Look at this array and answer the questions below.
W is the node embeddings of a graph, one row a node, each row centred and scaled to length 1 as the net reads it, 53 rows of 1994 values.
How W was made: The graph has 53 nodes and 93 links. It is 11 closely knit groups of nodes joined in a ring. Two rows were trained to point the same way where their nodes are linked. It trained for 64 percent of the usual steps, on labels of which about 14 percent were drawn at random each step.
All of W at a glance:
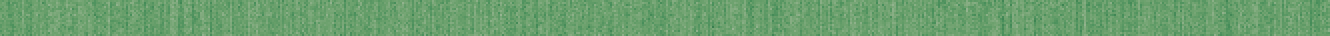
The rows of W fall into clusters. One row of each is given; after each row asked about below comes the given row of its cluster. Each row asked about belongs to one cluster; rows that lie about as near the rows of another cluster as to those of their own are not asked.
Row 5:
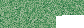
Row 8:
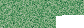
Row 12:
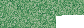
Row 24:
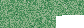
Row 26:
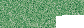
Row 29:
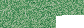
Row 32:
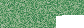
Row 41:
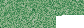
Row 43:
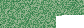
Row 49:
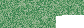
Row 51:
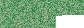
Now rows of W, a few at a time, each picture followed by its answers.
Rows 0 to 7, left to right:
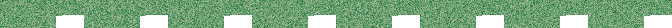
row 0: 49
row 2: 43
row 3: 5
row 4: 5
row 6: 8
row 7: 5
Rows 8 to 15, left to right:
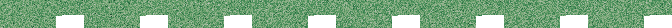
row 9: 49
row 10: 5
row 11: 43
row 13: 24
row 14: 43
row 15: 12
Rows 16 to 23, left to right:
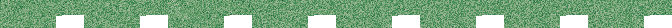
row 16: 29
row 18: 32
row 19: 24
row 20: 8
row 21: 8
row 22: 8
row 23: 8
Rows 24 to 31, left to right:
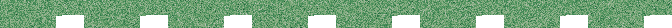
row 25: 26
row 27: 24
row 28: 32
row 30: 41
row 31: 49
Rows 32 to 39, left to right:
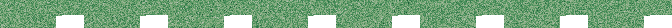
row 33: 24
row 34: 29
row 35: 12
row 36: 41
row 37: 49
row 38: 51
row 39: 24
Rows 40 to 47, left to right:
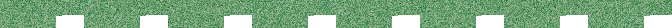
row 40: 51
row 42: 32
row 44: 29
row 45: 43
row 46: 41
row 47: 5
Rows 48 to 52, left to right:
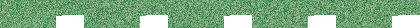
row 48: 41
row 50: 12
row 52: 26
